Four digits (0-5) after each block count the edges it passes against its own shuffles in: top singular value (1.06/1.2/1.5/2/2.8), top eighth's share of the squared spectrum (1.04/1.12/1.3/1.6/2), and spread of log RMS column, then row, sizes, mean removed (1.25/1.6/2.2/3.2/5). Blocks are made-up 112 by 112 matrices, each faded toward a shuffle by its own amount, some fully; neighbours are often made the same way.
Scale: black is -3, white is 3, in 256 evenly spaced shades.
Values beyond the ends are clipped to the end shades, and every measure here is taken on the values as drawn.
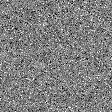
0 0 0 0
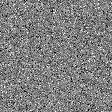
0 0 0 0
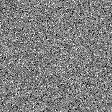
0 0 0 0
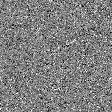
0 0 0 0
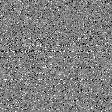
1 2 0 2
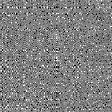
5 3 2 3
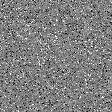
2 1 0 0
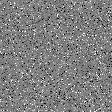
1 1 0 0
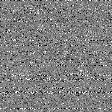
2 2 0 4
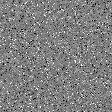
0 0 0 0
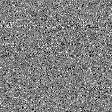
1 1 0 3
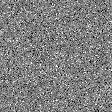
0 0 0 0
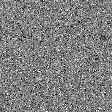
0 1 0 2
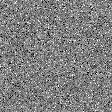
0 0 0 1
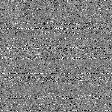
2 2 0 4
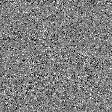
0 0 0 2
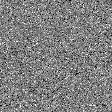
0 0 0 1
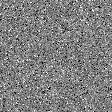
0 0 0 1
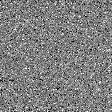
0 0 0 2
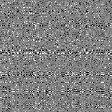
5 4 2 3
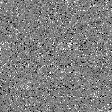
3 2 1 2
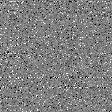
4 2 0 2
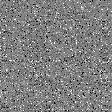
3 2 1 1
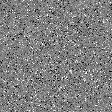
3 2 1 1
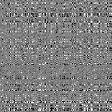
5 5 3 4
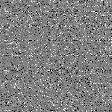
4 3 1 2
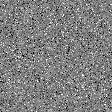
1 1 0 0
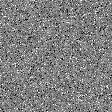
2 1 0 0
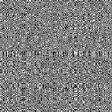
5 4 3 3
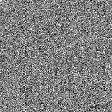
3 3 1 1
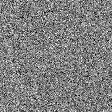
2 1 0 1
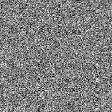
4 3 2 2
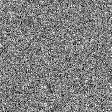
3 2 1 0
